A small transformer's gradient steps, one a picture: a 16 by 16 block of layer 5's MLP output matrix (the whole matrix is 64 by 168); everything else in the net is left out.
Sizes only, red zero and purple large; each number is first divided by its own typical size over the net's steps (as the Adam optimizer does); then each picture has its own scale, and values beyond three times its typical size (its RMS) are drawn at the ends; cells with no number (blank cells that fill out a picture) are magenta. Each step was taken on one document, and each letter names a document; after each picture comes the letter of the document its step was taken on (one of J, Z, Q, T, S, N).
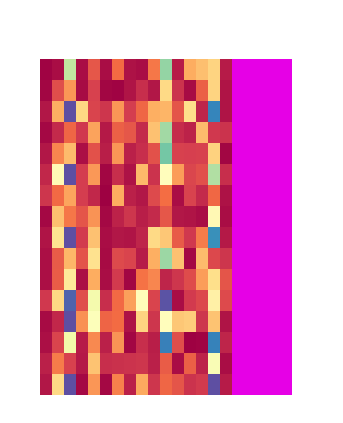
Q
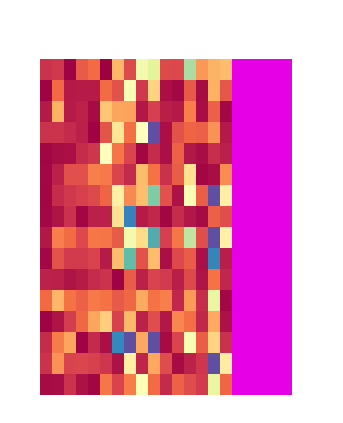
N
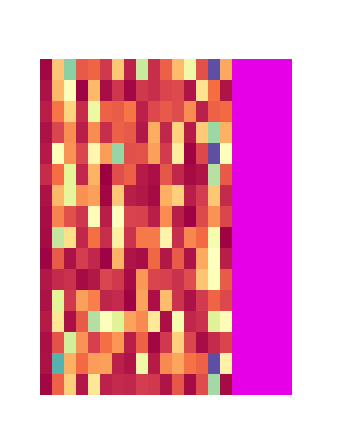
Q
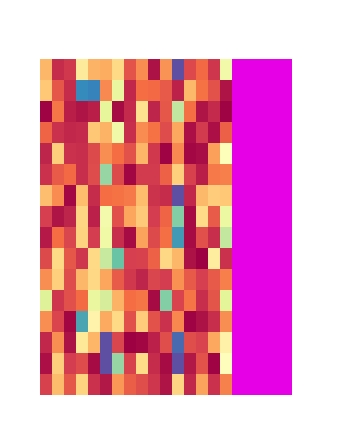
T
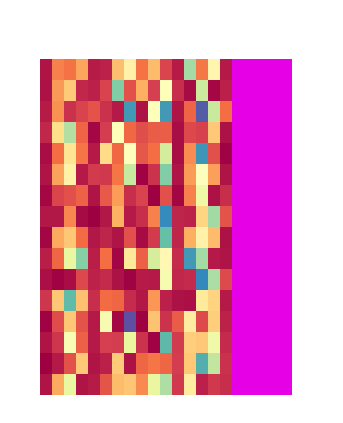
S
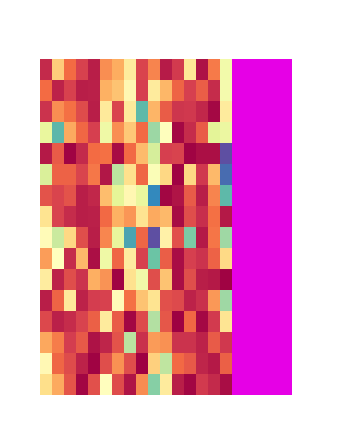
N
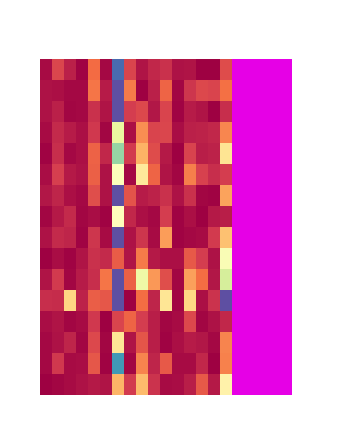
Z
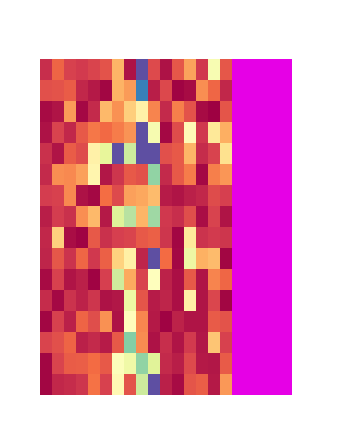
N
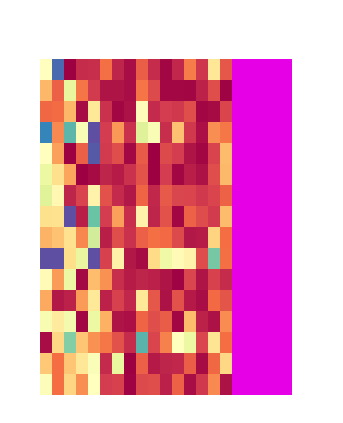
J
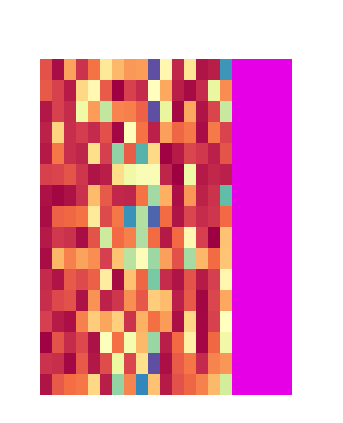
N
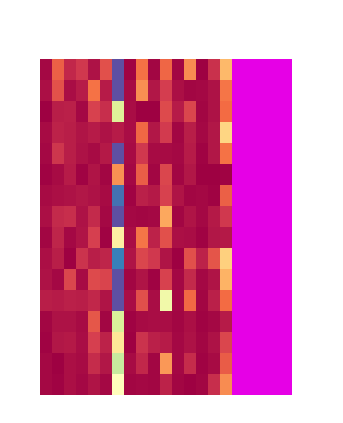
Z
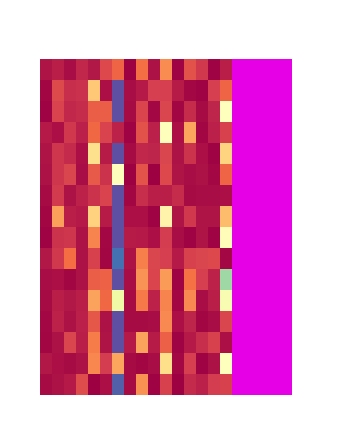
Z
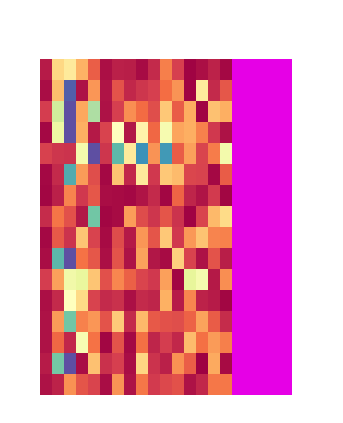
Q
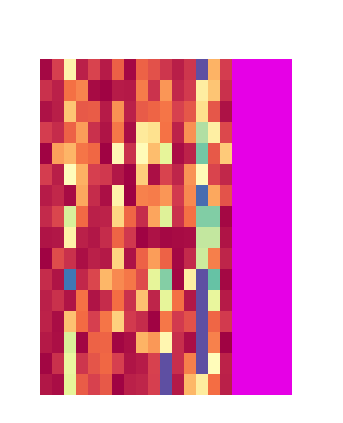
S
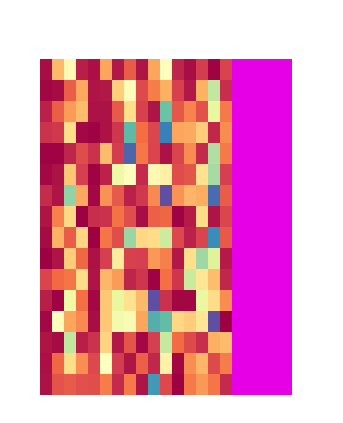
S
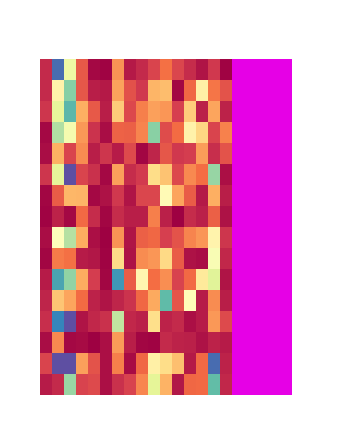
Q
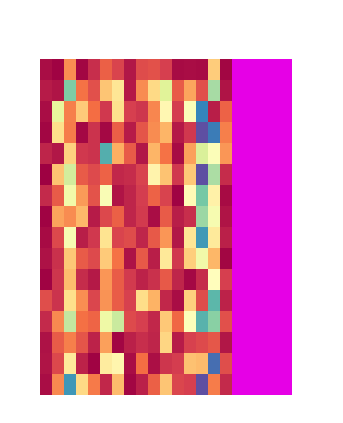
S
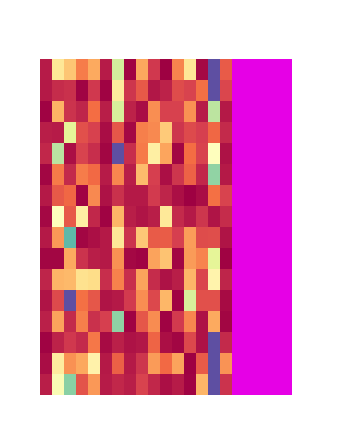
Q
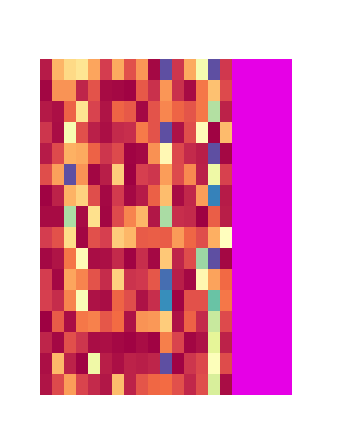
Q
